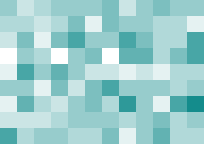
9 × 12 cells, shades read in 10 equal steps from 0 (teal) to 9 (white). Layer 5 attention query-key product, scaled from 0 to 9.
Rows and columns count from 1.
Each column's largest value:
9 7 8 9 7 8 9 8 7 8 6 8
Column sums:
57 45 58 49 44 48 46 45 44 50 47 39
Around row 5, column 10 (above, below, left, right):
6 5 7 6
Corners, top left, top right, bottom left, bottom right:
5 5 2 6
